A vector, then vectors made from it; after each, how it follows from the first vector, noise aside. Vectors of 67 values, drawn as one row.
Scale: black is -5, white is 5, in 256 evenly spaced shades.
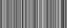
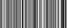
scaled up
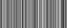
copied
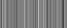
partly zeroed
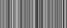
wrapped around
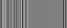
partly zeroed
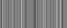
partly zeroed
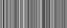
wrapped around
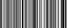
scaled up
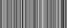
copied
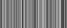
copied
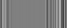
partly zeroed
